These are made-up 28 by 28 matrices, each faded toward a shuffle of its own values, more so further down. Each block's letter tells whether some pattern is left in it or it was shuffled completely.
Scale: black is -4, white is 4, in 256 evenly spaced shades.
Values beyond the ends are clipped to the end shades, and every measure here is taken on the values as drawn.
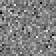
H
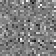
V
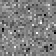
H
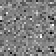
V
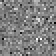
H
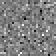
H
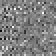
V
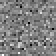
V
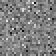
H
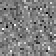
H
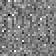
V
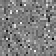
H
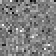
V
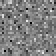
V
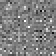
V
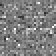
V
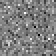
H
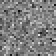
H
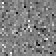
V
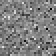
H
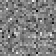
V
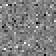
V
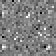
V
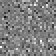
V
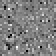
V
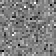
H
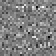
V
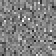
V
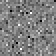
H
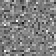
V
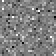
H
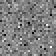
H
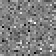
V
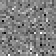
V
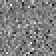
V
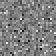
V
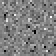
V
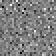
V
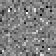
V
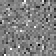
V
